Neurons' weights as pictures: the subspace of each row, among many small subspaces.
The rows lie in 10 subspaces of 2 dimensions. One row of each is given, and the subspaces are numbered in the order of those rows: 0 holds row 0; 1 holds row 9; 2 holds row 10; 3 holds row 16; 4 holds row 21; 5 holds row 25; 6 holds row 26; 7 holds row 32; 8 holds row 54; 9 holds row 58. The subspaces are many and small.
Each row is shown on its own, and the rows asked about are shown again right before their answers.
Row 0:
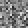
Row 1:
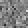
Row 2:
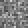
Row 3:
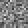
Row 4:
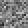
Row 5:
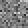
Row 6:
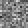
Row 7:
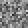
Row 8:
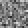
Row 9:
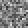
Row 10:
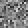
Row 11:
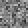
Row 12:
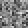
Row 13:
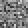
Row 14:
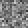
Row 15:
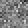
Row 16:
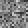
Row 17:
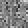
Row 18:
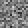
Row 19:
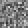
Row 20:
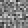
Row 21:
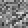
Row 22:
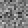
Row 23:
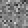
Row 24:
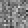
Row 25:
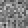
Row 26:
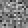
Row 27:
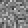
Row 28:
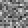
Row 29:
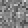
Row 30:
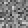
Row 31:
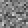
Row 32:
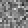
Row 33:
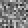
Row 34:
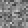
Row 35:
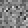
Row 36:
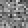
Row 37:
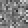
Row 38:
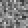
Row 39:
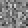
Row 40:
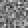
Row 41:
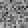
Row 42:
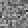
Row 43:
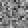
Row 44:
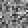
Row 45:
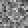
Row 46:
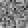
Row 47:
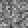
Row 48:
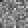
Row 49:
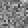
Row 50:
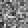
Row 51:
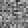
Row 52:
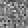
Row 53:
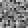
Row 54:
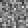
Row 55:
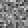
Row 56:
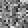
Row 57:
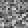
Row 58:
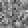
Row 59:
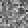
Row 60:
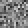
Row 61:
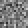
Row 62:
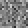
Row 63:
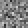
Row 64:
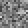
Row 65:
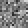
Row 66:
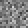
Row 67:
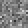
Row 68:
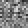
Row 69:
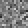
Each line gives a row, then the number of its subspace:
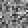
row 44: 1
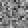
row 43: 7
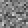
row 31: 4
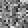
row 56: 6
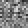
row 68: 5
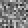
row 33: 6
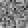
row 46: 8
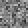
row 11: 5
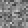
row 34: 3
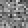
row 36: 6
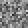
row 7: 1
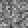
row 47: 9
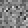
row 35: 0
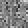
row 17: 6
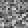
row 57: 4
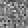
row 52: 2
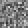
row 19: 5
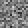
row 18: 0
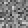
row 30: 0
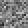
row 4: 4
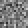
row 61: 5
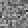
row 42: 1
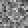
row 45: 7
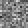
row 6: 3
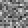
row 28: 1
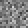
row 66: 0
